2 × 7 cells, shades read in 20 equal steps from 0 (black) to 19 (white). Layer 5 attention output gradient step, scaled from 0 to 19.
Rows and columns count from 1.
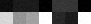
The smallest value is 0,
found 2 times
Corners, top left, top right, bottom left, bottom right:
1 0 16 19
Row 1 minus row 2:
-15 -9 -10 -19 1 2 -19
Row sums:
13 82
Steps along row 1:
up same down up same down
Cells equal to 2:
3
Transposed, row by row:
1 16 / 2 11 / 2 12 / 0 19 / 4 3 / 4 2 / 0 19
